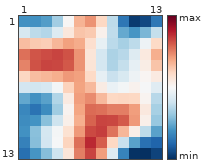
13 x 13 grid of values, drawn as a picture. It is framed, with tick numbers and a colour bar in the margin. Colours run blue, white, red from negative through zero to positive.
Slope: none. Lone odd cells: none. Roughest part: bottom right. Ninth with the highest average: bottom middle.
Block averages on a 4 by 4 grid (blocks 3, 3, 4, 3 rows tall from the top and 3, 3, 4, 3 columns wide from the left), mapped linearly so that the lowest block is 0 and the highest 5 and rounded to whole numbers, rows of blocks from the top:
2 3 2 1 | 5 5 2 3 | 1 3 4 3 | 1 4 4 0
